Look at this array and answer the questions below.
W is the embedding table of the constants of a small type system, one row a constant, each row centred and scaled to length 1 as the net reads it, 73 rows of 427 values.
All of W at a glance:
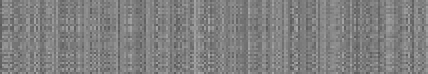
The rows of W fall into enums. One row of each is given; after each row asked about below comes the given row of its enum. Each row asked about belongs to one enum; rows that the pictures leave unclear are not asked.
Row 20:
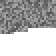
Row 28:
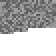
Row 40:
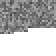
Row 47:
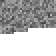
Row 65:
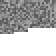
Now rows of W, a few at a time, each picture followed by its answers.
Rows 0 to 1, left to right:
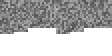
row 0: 65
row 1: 20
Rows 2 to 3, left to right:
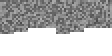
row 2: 28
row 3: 65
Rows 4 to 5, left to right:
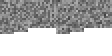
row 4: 65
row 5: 47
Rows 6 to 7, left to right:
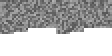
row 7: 20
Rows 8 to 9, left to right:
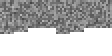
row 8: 40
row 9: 65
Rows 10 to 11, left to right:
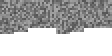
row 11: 20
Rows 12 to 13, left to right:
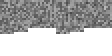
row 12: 65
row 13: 40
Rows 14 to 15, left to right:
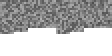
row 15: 20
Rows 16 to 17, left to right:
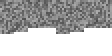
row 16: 20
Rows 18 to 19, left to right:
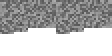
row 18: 28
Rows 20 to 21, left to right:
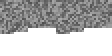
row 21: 28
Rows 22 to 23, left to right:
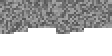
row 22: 20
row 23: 28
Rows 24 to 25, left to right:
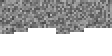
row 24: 47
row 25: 65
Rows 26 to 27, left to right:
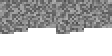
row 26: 28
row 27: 28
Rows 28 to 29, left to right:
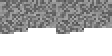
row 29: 28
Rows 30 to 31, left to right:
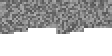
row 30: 28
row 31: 20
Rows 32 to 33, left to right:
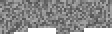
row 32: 20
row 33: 65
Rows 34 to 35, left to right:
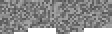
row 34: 65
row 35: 28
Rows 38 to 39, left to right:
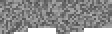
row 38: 20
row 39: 28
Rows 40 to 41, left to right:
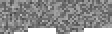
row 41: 28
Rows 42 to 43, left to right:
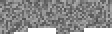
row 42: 20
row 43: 65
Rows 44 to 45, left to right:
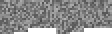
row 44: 65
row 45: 20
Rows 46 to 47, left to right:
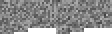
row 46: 65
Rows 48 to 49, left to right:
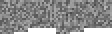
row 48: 65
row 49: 40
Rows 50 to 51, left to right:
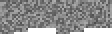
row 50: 28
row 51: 65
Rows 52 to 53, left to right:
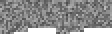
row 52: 20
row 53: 40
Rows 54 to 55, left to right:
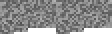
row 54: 28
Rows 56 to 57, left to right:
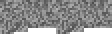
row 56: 20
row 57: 20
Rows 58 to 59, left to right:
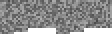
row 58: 28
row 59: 65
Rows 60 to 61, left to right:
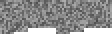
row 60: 20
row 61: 65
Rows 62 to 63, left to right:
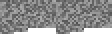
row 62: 28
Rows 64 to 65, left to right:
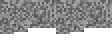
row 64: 65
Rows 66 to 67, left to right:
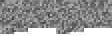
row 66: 47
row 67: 20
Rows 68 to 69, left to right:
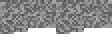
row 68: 28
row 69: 28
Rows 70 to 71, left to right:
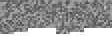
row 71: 40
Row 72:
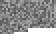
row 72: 65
